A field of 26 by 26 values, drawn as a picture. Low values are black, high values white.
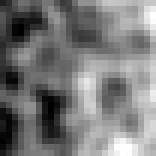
The values follow a bell shape. The ninth with the highest average is the bottom right. There is an overall slope up to the right. On average the colour sits 50% of the way up the scale.
